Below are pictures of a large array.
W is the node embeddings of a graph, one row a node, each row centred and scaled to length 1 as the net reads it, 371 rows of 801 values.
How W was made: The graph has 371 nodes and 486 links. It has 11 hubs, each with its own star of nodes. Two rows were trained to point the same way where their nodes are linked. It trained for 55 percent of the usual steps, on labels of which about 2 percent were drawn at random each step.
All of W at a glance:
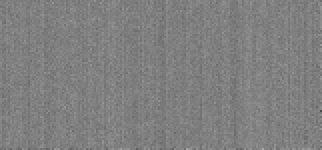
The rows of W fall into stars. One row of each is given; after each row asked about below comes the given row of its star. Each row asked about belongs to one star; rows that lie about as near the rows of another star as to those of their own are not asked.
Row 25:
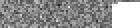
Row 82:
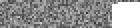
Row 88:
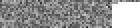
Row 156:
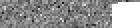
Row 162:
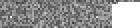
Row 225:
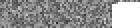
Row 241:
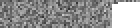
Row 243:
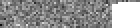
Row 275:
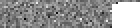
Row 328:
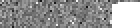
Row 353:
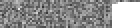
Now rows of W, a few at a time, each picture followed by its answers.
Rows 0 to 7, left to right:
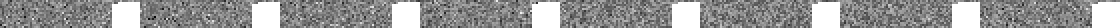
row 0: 241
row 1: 241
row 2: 82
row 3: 275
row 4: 82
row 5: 25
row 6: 25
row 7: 241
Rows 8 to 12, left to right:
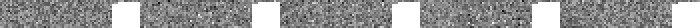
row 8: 225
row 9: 25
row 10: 82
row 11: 25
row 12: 275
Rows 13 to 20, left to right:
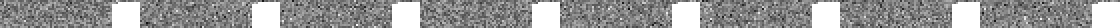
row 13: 353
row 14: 82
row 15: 25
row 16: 241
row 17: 156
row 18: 225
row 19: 225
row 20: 156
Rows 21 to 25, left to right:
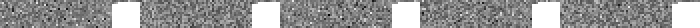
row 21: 328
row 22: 156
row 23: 25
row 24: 156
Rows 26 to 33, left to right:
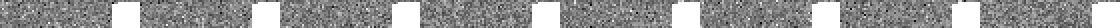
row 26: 225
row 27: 82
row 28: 82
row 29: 82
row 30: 162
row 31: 328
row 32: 162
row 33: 243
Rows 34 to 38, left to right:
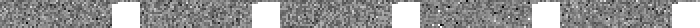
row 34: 156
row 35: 156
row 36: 162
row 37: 353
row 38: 88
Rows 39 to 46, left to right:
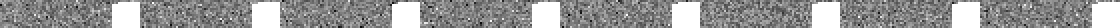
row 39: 88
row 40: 275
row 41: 225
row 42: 328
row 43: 275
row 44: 156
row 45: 225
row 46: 243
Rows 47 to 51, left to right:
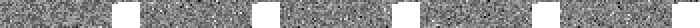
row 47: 88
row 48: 275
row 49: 241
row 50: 243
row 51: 241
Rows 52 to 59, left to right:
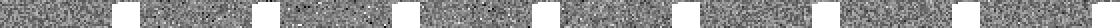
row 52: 88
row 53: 241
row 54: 353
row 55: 156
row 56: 82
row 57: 353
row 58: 241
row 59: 156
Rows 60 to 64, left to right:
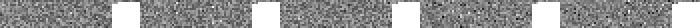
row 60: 25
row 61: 353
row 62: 353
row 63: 225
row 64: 88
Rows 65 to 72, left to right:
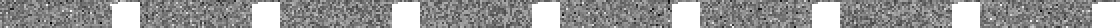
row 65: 162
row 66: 82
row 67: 88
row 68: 156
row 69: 88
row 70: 328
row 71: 162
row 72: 25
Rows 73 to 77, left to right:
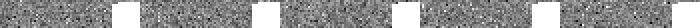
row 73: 241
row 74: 225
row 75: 275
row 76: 243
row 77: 353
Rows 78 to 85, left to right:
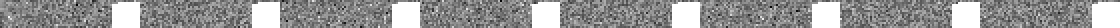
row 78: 25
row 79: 328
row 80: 225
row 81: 328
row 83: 25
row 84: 162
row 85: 328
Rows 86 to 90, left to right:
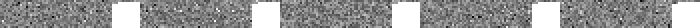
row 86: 25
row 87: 243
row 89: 25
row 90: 328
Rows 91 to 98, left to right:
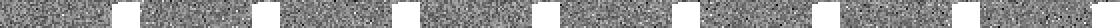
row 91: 88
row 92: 328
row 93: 353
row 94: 162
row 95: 82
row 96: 88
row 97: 275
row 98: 241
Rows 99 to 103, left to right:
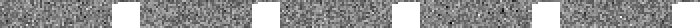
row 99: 82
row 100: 25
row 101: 82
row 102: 25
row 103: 25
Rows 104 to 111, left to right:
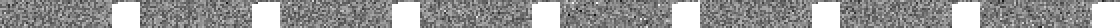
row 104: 328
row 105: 82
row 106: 328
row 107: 25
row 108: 275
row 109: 162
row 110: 328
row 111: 82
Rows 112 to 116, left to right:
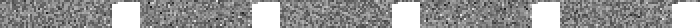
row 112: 225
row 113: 275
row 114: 241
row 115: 156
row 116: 328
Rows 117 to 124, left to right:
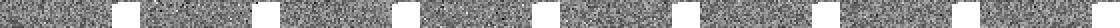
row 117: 225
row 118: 275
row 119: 328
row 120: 82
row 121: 243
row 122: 241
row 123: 225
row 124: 156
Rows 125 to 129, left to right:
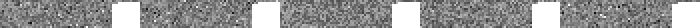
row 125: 25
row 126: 88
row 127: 25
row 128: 225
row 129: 156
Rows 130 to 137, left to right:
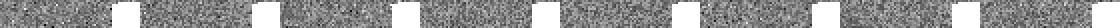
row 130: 243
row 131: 328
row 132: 162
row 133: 225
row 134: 156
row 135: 156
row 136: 275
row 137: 88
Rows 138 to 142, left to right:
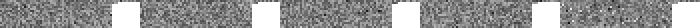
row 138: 353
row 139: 241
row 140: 328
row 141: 156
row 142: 243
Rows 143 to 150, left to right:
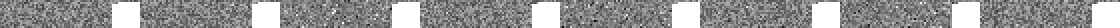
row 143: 275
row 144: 275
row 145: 243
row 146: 328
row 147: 275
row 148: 241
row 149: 88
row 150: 225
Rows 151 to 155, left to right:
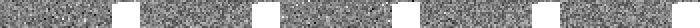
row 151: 25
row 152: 88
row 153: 88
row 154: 162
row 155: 328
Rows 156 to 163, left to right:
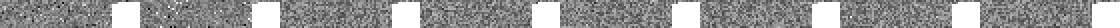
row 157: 353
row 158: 328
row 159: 241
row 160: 243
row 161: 162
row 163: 25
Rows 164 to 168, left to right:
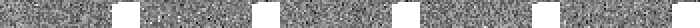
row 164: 25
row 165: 225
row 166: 156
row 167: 162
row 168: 225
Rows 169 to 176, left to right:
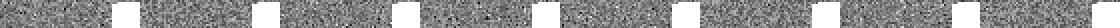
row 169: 275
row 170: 225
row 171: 328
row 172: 241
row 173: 88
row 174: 88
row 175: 82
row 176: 225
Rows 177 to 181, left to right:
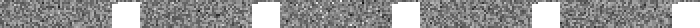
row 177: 162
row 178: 328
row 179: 82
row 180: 88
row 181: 275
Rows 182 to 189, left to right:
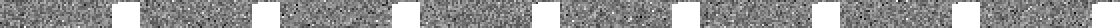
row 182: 162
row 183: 225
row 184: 88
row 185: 25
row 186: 243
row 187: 82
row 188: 275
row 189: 156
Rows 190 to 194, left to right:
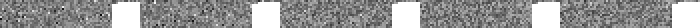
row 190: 225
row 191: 162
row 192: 156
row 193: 328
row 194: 241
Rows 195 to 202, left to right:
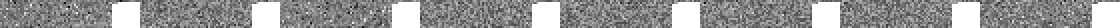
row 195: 162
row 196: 156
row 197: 25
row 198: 156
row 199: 275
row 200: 25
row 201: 243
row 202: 82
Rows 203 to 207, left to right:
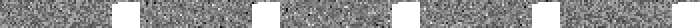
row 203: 88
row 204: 225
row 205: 88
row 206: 156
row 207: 275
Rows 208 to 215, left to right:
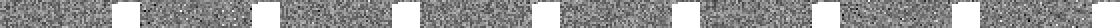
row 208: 328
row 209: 243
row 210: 241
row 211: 353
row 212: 353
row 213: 225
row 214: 88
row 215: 328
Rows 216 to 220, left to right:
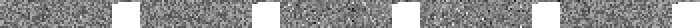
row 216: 25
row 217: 328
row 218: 156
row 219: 82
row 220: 275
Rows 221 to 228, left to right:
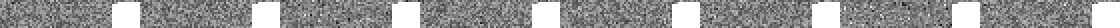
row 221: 328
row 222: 353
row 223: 225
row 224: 275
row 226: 88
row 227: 156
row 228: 88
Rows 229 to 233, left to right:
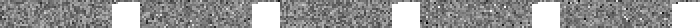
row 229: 156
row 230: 82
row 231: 243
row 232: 162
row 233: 275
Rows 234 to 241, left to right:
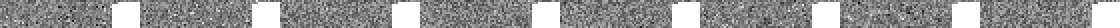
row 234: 241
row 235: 243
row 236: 328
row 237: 25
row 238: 156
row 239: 82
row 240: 25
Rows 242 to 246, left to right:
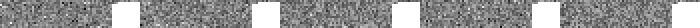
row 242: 156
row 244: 82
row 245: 225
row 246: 82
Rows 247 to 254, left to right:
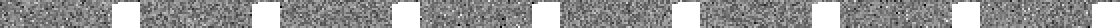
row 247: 82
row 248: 88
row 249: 241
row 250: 225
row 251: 162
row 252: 243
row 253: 275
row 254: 156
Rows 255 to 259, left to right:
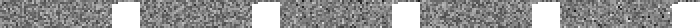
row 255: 328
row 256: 82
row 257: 82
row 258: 243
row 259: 241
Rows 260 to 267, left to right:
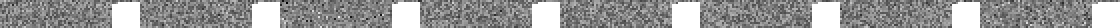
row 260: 328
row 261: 225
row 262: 225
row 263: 156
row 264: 275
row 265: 25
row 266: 162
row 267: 82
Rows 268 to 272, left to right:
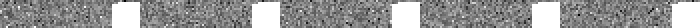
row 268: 162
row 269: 82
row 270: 328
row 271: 82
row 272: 88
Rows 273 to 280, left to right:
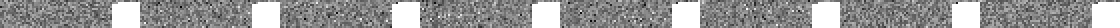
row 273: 25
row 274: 328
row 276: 225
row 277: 275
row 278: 328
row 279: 275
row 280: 82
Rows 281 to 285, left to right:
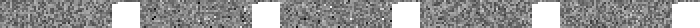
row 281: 225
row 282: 241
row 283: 243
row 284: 243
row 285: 275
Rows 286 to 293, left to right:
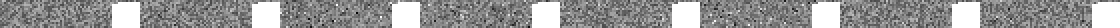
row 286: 82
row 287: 275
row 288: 162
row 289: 156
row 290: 243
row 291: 88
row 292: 243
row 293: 353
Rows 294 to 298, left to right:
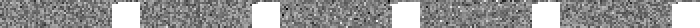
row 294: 241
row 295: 328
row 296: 88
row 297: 328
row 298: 243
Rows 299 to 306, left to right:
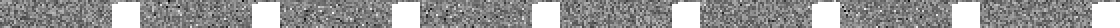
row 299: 243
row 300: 25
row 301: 243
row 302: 243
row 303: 225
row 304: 162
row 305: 243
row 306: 162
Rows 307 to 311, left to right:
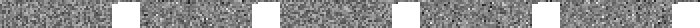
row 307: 162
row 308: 82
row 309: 241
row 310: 156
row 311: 82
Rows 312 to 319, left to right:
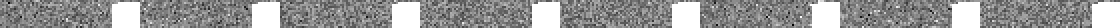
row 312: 275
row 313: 156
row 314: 82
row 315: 243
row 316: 275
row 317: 162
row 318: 88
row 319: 275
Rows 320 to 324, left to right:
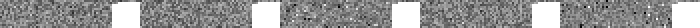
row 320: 156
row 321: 328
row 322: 243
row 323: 82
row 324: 353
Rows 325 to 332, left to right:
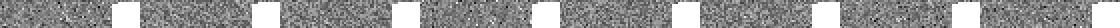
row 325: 241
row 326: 241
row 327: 25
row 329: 241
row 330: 156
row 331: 241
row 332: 241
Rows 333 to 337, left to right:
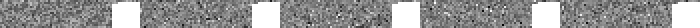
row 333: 353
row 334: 241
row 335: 25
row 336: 162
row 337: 156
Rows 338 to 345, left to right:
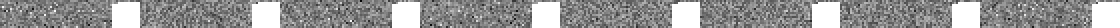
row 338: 243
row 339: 243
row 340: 328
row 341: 25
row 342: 241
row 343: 241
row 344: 156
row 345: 243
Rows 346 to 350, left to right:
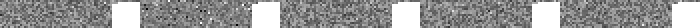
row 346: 353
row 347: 88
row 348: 243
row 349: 25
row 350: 243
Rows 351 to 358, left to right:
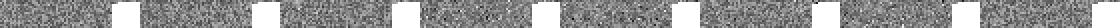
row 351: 162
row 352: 162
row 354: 241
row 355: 241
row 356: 275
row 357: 82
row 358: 241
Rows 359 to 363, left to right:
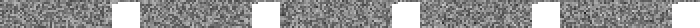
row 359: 353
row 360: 88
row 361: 82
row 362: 243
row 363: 275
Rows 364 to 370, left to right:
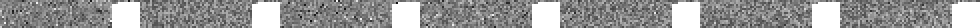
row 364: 328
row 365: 225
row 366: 275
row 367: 82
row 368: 88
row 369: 275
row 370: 162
